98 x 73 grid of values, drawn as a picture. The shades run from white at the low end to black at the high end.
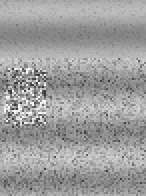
Seam: horizontal, 30% of the way down, the top part calmer. Roughest part: middle left. Odd patch: rougher, in the middle left. Stripes: horizontal, repeating 4 times. Slope: none.
